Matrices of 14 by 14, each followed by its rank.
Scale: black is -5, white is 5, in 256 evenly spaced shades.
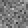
full rank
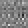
three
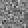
full rank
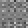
two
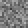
full rank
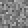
full rank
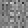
three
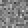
full rank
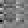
two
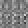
three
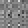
two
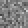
full rank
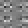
two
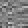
three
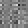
two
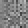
three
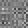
two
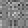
three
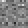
three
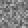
full rank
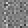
three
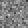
full rank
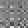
two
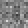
three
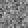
full rank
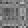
two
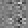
two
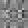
two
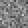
full rank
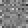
three
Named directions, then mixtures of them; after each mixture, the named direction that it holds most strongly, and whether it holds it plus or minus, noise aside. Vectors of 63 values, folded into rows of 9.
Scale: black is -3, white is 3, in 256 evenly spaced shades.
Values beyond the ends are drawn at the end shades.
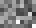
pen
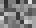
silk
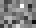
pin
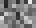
silk, plus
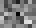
silk, plus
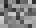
silk, plus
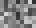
silk, plus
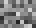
silk, minus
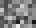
pin, plus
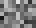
silk, minus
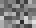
silk, plus
